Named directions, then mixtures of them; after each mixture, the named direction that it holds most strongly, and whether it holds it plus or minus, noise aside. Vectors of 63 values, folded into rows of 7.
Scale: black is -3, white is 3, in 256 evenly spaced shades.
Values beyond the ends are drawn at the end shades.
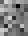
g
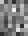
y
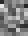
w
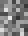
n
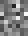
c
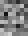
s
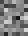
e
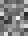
e, minus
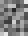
e, minus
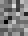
n, minus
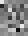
w, minus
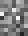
c, plus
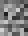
n, plus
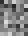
y, minus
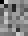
y, minus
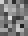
y, plus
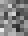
s, plus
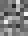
c, plus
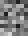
s, plus
